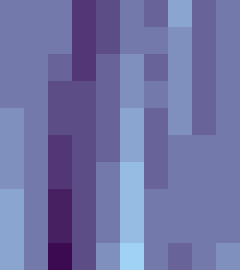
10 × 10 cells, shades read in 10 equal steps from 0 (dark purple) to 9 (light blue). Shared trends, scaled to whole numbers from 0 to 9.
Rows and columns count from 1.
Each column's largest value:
7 5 5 3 6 9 5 7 5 6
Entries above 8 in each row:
0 0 0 0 0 0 0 0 0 1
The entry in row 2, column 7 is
5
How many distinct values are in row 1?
5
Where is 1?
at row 8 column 3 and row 9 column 3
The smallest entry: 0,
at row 10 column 3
